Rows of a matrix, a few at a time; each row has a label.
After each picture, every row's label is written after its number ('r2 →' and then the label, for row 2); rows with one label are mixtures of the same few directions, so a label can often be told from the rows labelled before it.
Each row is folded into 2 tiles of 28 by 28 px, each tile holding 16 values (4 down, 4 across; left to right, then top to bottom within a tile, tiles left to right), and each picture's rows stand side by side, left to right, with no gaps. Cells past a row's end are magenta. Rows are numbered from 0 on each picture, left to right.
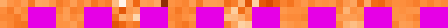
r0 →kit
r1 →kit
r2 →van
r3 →kit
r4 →kit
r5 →van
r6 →kit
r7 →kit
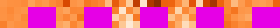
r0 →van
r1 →van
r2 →kit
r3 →kit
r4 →van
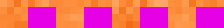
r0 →kit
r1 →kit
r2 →kit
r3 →kit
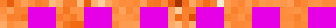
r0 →van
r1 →kit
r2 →kit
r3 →van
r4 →kit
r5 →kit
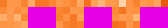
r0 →kit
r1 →kit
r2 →van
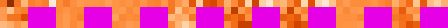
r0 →van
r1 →van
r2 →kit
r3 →kit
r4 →kit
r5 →kit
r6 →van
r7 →kit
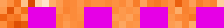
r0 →kit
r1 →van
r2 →kit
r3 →van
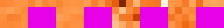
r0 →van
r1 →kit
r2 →van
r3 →kit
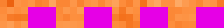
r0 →van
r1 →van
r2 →kit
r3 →van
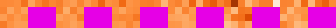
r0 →kit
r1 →kit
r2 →van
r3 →kit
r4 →van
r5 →kit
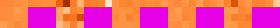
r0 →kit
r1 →van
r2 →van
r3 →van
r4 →van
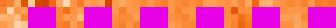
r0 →kit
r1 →van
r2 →van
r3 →kit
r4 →kit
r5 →kit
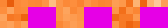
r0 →van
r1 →kit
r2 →kit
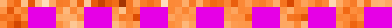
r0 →kit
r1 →kit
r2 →van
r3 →kit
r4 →van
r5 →van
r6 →kit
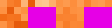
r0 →kit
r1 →kit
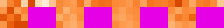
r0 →kit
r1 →kit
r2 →kit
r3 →van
